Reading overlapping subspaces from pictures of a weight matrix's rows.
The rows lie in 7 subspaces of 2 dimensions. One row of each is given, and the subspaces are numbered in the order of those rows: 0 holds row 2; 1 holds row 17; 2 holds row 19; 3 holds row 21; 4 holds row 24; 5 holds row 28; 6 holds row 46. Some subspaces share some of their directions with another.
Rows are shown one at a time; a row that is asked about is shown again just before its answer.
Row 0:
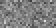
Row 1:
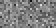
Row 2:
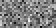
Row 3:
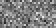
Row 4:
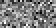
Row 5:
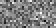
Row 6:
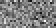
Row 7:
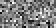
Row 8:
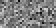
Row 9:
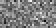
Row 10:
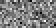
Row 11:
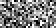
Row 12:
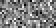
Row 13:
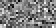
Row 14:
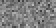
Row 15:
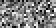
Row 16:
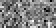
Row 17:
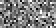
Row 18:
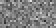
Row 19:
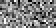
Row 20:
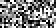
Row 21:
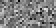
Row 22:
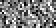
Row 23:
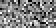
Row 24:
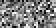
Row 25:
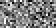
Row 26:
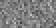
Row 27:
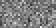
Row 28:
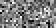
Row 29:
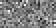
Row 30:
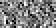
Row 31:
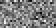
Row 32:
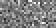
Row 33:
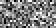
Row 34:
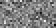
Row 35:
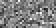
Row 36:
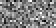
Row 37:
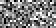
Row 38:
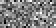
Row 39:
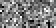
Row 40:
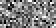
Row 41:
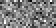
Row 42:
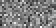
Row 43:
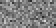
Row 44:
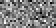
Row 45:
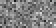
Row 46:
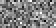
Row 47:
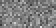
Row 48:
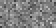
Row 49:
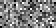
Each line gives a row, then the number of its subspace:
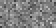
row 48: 1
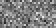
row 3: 0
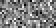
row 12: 6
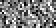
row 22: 6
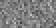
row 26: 6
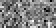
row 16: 5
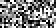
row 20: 5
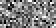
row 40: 3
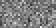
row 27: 0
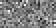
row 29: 2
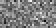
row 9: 2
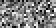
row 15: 4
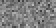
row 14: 4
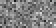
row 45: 1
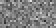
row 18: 1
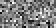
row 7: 5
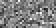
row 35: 3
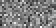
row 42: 0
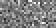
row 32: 2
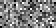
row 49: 1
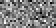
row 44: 1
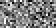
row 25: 6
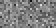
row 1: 1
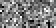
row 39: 5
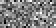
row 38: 4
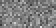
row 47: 0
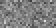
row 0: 5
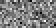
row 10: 6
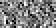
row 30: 6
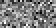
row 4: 4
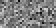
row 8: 3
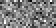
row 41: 5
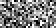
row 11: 0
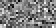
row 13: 3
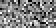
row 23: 2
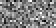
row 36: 4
